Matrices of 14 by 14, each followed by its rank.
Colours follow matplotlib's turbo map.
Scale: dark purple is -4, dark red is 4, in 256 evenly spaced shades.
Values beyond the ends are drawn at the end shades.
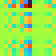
one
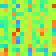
three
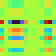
one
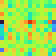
three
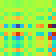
one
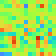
three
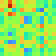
three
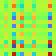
one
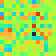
three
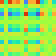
one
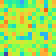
three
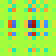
one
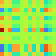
one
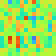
three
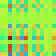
one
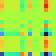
one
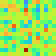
three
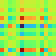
one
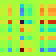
one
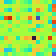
three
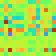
three
